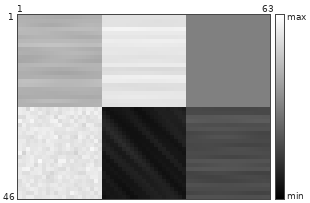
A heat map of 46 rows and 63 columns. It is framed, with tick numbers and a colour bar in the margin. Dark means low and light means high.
It is made of 2 by 3 panels. Panel 1,1: high, streaked across, faint in contrast. Panel 1,2: very high, streaked across, faint in contrast. Panel 1,3: middling, flat. Panel 2,1: very high, fine-grained, faint in contrast. Panel 2,2: very low, slanting down to the right, faint in contrast. Panel 2,3: low, streaked across, faint in contrast.
